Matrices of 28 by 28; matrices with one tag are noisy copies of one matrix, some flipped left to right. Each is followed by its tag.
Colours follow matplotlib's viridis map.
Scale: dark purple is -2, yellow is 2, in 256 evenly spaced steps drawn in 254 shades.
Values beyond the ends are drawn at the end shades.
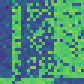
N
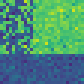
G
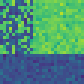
G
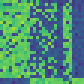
N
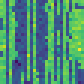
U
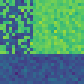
G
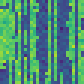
U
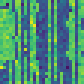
U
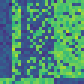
N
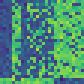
N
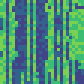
U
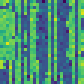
U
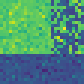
G
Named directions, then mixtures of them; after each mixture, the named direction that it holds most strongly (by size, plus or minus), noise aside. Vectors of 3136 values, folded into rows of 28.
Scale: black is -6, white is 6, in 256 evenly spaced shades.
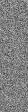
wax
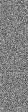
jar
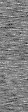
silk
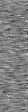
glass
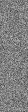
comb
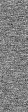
jar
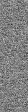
jar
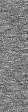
glass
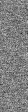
jar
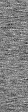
silk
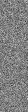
wax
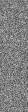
comb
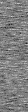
silk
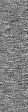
glass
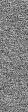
wax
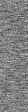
glass
